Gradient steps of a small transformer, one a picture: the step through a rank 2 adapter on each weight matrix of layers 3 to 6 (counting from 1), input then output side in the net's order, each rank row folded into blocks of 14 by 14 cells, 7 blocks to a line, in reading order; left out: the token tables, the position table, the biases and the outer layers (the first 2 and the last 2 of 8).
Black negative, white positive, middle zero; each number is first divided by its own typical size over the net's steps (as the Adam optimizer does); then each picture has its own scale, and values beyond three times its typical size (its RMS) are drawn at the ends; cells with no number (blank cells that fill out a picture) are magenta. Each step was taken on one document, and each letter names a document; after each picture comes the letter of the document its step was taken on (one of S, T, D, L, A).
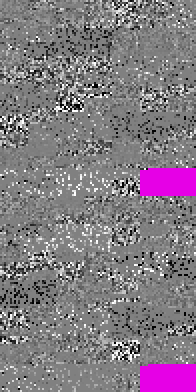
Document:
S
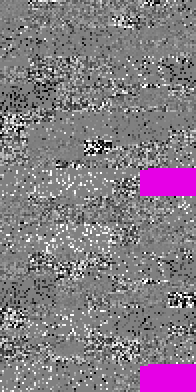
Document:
S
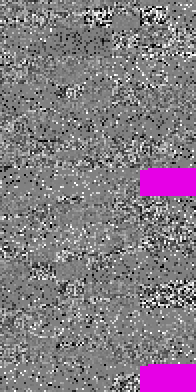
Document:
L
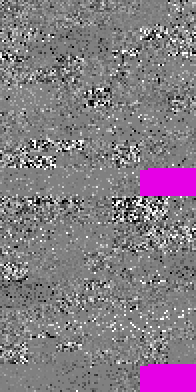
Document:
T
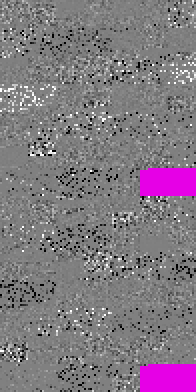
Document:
T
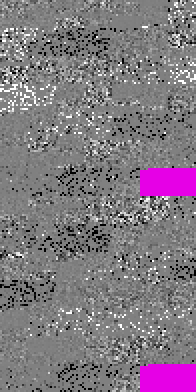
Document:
T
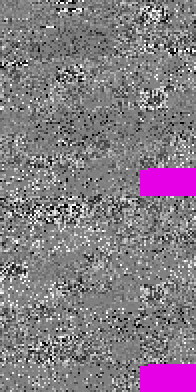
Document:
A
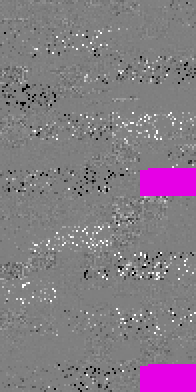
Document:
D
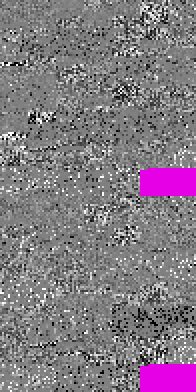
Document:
A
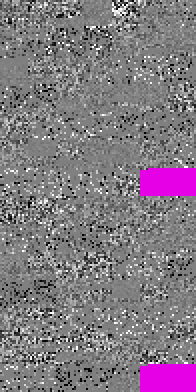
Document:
S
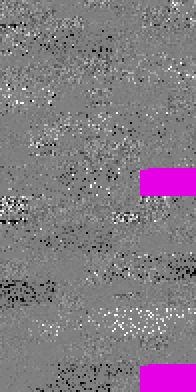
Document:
T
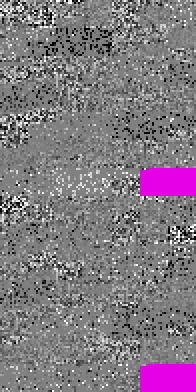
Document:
S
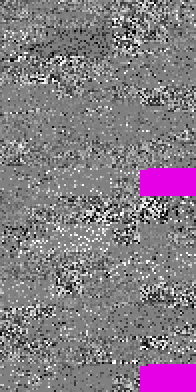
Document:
A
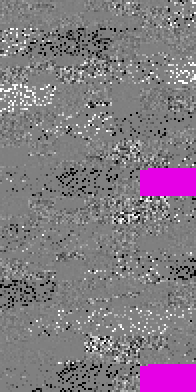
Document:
T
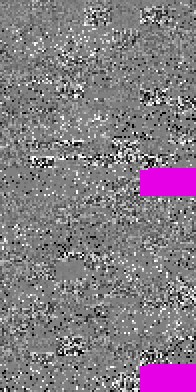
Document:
L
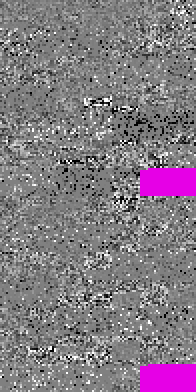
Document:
A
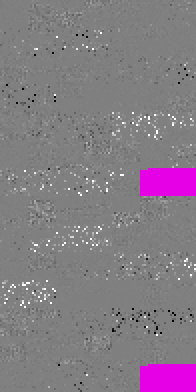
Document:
D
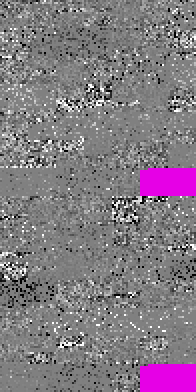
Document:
T
